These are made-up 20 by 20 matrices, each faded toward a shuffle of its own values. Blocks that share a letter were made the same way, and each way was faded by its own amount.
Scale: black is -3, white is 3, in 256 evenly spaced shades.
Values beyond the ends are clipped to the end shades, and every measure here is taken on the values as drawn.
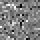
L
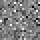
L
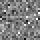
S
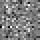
L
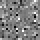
L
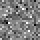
S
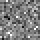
S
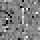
L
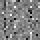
L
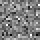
S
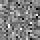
S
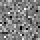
S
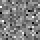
S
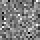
S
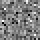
S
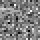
S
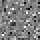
L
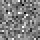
S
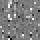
L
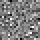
S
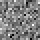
S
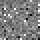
L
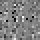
L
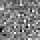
S
